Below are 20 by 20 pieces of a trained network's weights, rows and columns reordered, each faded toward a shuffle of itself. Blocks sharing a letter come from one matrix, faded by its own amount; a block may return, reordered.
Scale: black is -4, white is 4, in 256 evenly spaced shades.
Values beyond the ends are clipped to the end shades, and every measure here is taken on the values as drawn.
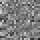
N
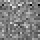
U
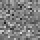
U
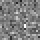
U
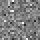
U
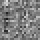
N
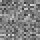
N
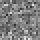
U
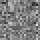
N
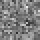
N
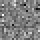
U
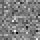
U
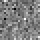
U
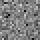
U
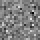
U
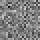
N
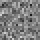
N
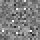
U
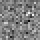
U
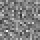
N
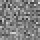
U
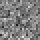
U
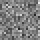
N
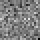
N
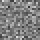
N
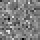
U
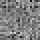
N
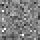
U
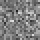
N
